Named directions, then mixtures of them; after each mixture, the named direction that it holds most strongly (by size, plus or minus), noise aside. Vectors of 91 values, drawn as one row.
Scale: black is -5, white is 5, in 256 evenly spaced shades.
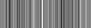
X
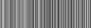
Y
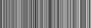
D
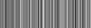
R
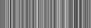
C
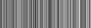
D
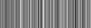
R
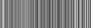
Y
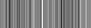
X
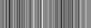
X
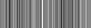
X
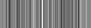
X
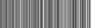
R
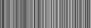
Y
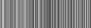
Y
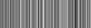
R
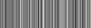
R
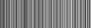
Y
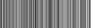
D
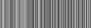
Y
